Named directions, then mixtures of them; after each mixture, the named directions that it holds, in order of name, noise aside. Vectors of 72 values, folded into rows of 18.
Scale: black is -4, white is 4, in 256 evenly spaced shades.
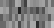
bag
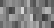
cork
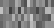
bag, cork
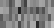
bag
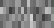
bag, cork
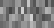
bag, cork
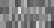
bag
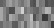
cork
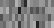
bag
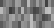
bag, cork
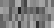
bag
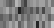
bag, cork
